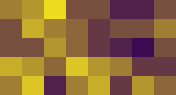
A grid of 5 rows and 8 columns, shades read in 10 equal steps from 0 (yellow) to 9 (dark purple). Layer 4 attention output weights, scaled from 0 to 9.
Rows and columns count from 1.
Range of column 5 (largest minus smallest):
5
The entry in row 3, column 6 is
8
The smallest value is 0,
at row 1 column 3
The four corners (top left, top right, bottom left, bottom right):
4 6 4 5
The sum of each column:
22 15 20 21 25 33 33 28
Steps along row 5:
down up down down up down up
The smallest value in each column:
2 1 0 1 2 4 3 4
